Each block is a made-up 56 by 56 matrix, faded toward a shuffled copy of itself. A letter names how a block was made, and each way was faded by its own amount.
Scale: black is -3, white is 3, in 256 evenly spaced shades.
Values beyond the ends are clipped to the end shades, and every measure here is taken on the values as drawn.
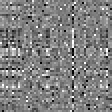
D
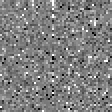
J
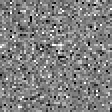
J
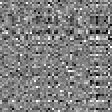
D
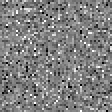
J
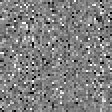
J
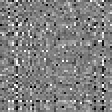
D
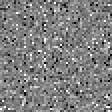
J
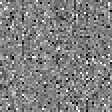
J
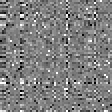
D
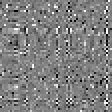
D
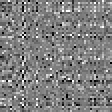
D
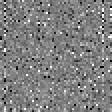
J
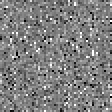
J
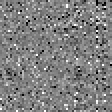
J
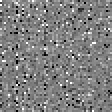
J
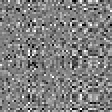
D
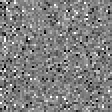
J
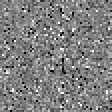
J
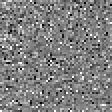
J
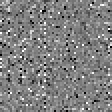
J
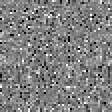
J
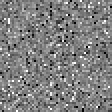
J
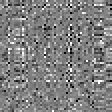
D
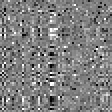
D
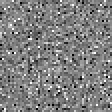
J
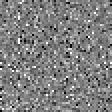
J
